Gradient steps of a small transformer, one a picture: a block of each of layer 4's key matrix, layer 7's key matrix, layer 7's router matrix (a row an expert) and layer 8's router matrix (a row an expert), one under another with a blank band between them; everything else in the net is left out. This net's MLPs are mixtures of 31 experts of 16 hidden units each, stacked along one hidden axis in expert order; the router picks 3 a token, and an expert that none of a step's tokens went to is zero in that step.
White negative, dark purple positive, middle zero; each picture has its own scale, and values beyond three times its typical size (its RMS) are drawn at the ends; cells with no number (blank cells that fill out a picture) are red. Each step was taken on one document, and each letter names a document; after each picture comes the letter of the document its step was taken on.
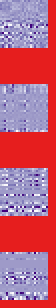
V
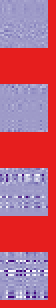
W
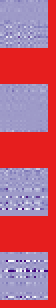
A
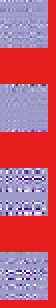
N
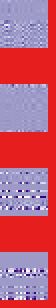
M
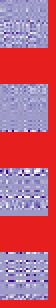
W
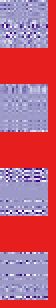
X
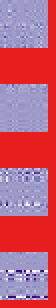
A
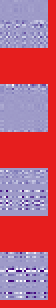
M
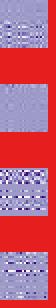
M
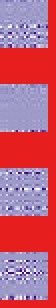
N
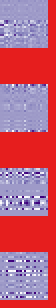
A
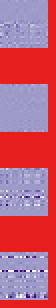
M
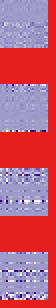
A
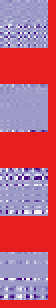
X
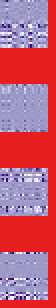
V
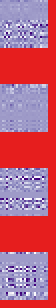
N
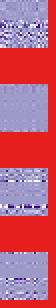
V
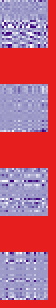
V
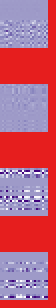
W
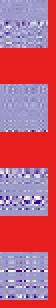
W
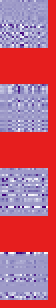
V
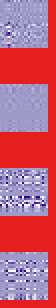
W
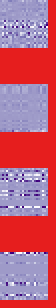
V
